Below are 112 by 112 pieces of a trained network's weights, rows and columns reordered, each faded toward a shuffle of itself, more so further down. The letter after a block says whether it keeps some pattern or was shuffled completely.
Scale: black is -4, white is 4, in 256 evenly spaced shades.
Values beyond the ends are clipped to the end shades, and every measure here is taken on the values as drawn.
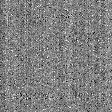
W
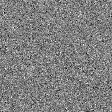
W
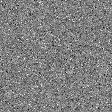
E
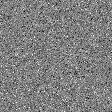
E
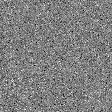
E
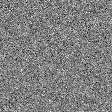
E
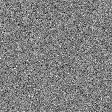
E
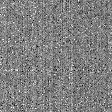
W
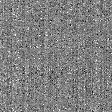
W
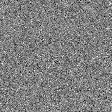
W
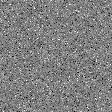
E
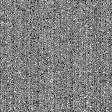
W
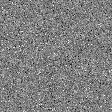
E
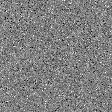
E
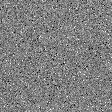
E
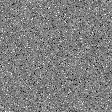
E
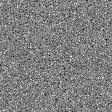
E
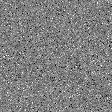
E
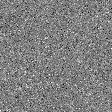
E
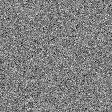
E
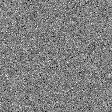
E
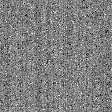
W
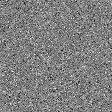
E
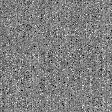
W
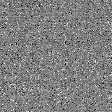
W
